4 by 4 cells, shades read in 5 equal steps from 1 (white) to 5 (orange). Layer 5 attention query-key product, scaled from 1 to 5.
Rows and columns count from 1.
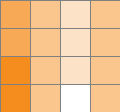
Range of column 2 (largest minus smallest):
0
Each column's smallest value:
4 3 1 3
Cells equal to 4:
2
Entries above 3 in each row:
1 1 1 1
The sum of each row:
12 12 13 12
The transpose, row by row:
4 4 5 5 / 3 3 3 3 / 2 2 2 1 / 3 3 3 3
